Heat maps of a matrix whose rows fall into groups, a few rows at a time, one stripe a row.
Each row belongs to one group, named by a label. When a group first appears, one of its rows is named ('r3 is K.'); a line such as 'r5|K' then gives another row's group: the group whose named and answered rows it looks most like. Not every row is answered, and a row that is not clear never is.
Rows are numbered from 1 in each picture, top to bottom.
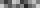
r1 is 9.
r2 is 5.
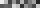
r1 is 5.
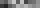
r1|5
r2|9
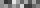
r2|5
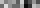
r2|5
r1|5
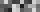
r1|5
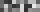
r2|5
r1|9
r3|5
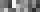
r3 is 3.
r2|9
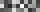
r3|9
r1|9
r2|5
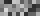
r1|9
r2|3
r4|5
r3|3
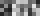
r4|9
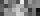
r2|9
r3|3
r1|5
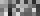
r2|3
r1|5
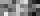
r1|3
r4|3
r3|3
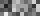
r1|9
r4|5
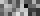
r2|5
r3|3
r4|3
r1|5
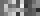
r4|5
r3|3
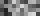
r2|3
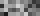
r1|3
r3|5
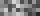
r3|5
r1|9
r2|3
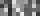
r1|9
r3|3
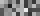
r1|5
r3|3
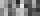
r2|5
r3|3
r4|3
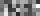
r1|9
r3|3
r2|5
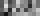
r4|9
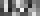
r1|3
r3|5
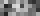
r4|9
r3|3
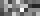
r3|5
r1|3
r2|3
